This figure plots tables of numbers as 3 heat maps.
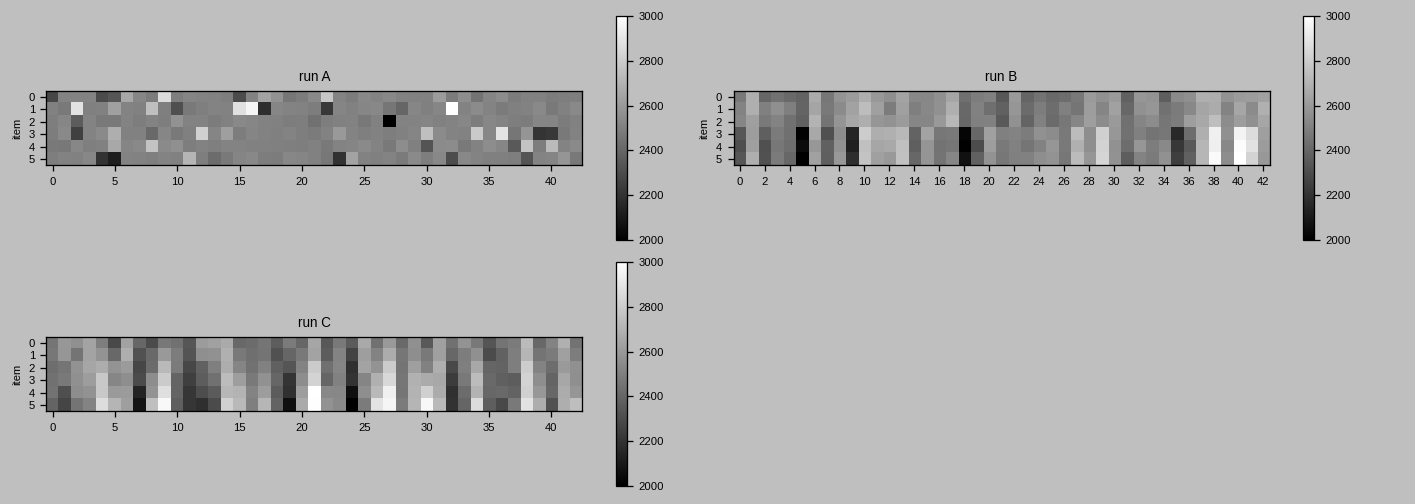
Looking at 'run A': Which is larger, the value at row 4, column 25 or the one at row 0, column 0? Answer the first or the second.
the first
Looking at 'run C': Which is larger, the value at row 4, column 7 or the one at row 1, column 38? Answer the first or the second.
the second
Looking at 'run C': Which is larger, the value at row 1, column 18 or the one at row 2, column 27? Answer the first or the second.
the second
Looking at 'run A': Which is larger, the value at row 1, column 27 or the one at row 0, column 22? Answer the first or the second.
the second
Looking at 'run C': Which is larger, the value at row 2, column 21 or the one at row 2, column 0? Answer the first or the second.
the first
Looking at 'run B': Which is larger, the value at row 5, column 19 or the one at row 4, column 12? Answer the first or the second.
the second
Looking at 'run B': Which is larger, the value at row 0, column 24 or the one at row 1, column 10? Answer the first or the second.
the second
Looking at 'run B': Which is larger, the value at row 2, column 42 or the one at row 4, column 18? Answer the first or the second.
the first
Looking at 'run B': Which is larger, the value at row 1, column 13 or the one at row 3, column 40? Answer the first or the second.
the second
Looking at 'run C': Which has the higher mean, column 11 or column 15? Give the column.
15
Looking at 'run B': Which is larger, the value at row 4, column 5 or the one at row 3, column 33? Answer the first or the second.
the second
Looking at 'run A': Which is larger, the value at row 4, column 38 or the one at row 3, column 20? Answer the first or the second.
the first
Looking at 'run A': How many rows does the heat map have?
6
